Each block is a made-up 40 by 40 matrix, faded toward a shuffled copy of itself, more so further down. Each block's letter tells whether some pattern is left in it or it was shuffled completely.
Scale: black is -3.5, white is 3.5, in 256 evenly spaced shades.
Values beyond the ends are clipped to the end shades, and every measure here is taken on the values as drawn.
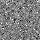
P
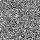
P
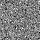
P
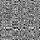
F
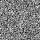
P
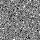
P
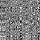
F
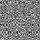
F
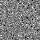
P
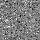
P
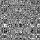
F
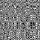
F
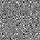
F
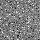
P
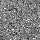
P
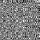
F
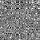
F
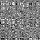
F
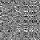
F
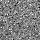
P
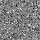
P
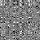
F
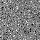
P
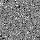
P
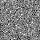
P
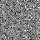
P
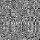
F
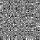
F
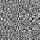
F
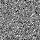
P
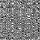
F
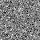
P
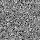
P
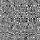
F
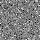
P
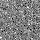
P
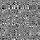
F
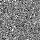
P
